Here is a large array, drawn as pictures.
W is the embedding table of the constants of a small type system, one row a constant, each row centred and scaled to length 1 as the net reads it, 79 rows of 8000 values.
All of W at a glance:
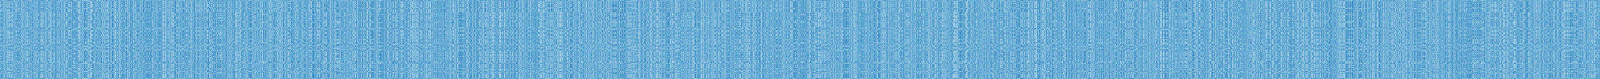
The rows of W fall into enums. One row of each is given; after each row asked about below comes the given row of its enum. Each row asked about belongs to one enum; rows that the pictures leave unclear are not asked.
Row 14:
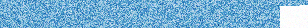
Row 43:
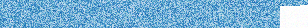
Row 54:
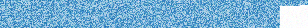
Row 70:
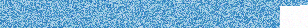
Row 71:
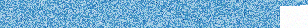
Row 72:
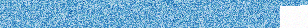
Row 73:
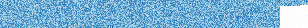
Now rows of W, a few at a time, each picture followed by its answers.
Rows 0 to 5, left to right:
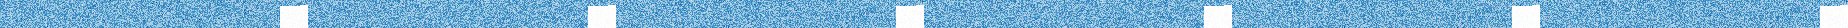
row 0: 71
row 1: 70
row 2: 73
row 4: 73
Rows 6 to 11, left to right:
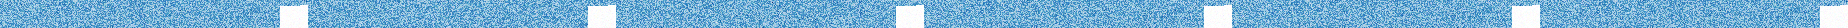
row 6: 73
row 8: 71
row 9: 73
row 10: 73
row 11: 73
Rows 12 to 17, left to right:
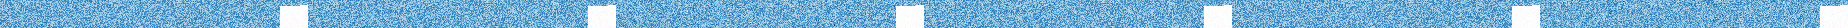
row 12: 70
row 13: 54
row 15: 54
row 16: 70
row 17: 72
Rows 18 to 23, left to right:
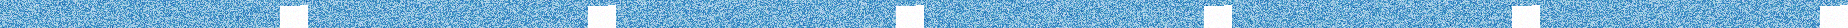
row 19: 70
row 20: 54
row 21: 43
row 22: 14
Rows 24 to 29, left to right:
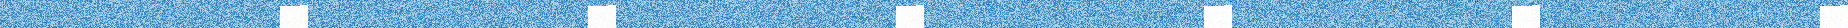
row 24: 70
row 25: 54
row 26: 70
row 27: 73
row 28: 71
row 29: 43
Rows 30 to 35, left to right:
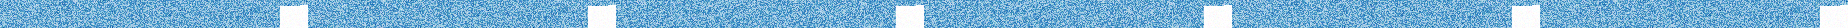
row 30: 73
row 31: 73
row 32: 54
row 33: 54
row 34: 73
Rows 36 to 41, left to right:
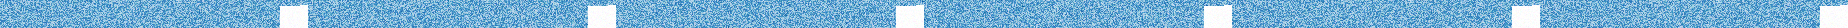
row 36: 70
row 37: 54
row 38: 73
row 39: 43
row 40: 70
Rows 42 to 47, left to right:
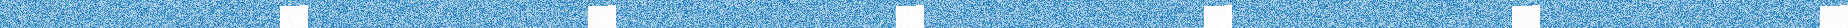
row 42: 14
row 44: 72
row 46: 71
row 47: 70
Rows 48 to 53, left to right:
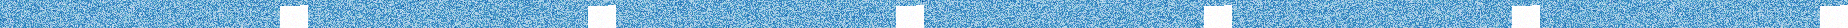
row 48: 43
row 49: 71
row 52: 54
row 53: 43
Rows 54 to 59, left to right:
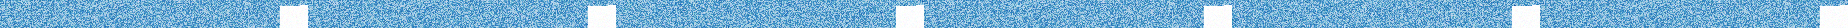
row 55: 54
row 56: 73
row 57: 54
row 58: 43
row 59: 54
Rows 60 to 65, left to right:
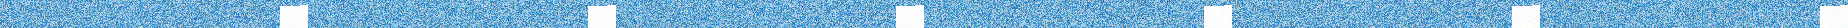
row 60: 70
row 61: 14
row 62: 14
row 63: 71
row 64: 70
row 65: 43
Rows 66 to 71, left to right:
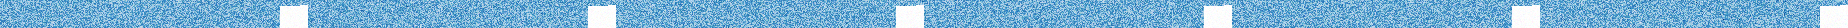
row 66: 70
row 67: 43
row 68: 73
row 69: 54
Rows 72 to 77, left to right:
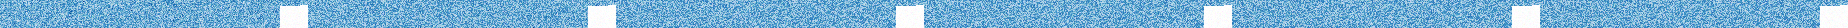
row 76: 70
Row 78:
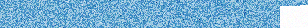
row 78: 71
